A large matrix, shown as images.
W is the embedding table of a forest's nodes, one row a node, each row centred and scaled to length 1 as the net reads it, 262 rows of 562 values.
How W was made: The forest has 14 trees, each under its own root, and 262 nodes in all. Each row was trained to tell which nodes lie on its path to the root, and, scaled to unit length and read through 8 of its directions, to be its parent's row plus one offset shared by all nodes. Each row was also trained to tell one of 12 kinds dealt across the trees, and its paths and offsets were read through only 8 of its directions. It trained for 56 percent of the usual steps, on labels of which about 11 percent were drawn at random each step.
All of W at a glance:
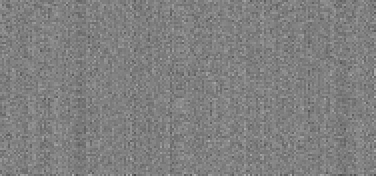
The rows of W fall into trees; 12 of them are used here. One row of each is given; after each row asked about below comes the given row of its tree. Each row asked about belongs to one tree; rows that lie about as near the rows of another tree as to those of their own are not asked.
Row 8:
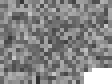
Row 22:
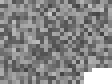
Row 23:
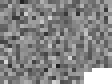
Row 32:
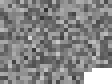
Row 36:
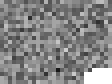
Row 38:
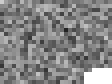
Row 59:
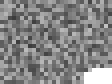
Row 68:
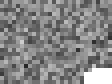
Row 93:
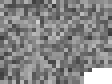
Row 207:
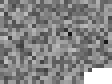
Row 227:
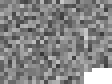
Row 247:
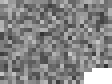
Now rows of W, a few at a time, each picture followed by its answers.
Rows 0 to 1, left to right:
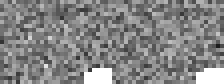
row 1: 207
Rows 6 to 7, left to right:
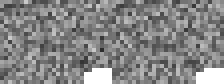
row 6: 38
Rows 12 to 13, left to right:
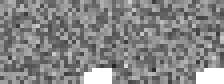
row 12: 59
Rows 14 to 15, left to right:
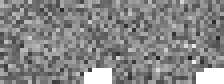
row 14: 36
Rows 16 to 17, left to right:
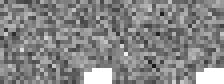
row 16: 227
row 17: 68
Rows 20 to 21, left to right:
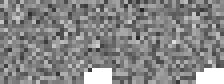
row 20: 32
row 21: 32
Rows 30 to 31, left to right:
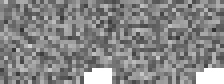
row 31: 38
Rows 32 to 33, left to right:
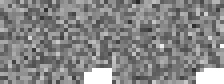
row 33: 8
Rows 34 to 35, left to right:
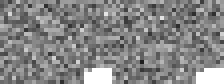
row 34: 247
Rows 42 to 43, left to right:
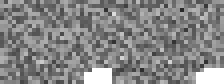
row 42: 227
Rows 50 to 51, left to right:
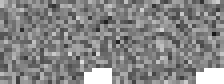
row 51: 8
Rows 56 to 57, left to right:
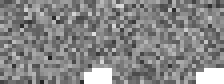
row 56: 68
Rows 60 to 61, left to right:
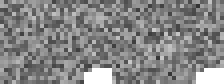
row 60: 68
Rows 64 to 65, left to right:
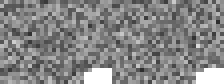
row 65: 22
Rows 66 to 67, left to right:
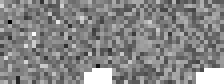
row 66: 32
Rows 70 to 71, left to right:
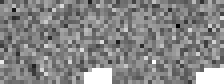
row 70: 59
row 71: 22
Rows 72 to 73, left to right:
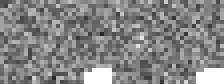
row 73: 247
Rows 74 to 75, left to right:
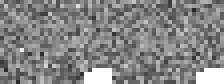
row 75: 36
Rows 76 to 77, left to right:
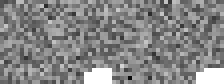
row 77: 32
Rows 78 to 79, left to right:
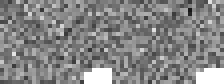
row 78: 68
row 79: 23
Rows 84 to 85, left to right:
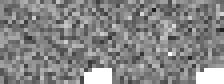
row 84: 38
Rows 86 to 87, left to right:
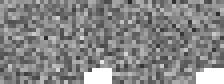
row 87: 38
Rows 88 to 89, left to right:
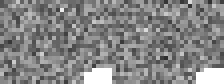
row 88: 22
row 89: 38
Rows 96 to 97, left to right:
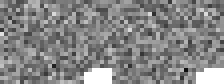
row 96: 68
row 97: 227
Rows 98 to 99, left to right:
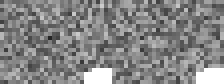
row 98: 68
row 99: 227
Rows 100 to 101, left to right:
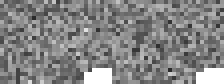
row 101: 38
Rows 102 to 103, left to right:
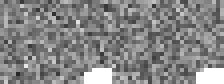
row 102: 227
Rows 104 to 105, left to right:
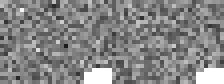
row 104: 32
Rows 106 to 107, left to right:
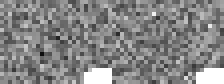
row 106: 59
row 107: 68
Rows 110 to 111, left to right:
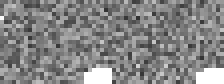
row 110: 227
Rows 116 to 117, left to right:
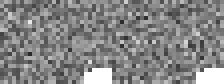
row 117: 247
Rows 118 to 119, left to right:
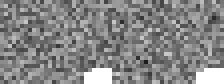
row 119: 32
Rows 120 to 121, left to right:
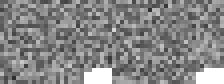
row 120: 38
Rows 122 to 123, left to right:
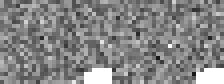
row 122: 8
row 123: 32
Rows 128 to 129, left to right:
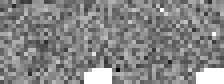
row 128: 68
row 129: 38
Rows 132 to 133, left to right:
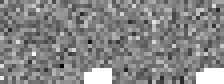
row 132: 68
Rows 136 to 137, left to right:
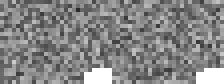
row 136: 32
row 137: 8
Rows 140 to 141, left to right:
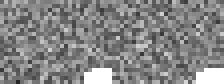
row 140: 247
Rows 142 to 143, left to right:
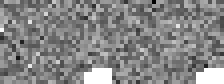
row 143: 207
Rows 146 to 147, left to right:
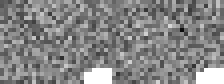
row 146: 68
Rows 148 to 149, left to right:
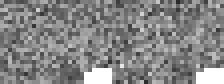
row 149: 207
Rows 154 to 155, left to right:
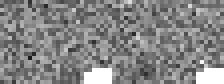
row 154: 22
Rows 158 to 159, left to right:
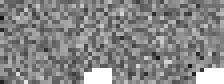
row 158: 38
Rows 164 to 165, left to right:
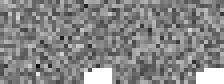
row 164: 32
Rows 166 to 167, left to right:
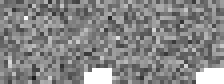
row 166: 207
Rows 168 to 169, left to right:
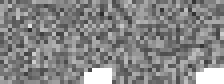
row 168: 247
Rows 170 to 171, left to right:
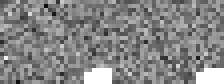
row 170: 247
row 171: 38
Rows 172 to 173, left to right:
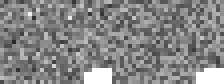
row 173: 22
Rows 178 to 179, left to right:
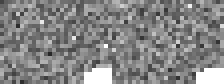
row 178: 22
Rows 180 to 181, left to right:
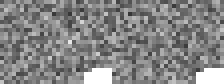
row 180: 207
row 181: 38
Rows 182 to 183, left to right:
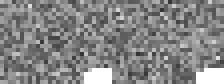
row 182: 22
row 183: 247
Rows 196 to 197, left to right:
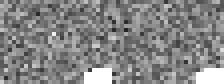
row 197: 8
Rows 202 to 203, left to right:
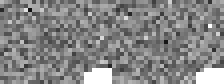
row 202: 38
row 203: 68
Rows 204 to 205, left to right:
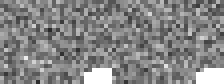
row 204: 22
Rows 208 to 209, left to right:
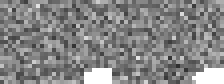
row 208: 8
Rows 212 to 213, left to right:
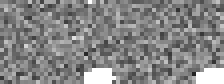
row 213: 227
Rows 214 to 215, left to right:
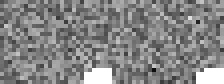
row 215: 32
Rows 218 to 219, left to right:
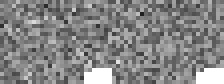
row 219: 207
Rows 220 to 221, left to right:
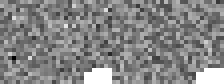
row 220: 207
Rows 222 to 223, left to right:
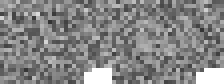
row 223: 36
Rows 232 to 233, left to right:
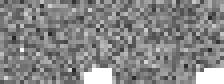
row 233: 207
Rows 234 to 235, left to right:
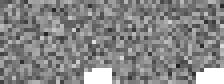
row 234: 247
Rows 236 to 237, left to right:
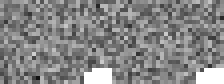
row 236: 207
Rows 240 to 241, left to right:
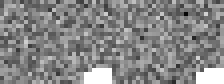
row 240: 227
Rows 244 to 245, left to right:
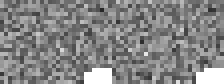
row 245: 247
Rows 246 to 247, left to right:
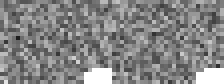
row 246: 8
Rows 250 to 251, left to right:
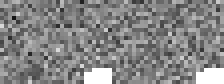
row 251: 227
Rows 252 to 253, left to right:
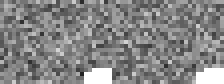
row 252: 247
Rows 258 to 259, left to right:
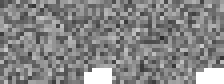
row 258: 247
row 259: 68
